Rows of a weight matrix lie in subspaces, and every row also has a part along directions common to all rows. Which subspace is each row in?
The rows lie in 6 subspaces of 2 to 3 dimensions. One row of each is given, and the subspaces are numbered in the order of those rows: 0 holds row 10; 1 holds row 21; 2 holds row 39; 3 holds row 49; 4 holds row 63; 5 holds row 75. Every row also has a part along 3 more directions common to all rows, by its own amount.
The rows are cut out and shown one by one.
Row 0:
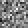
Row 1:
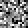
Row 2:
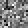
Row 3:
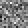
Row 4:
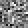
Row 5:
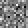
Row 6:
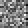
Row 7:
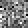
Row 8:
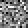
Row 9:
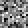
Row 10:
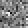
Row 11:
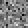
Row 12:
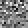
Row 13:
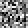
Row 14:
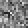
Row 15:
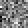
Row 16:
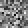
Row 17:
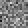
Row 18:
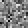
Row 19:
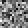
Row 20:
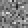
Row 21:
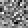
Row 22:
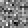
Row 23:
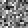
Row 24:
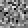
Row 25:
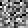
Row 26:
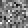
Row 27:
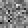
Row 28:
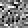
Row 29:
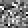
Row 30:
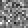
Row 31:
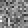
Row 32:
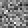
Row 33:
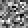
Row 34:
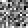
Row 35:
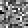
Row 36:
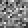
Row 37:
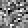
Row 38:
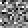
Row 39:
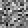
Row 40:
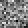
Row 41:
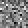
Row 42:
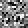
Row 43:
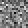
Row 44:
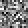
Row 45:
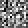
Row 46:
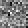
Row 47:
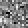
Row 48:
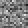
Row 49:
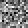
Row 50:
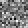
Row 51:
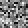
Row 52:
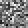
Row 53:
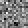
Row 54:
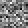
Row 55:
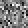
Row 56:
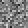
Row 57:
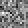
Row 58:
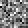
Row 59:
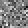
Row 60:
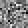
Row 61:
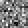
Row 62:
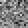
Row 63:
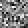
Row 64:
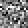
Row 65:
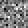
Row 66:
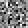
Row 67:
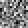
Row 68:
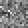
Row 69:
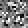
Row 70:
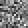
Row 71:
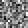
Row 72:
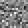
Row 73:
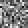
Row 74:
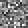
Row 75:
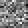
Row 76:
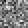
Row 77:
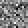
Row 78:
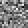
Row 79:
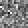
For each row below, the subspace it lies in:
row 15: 5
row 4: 2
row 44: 0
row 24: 1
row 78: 4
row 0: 4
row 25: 3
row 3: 5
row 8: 3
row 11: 3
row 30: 2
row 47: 0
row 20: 0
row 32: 5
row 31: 5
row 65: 5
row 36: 4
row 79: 0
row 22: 3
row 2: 1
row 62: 1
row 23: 1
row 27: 2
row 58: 3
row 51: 0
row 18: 2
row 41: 3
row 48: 5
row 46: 0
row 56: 2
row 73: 1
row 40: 4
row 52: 2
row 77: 5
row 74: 5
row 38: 4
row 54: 5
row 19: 4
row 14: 0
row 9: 3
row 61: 3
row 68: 0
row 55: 2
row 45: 4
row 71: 2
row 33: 4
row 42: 4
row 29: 0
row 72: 3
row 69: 4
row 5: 5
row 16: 1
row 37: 2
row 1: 1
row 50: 4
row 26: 2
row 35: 3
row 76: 1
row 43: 3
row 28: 0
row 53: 3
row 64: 2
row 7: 5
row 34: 1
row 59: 1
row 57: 0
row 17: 5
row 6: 5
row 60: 2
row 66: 5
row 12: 4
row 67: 1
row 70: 1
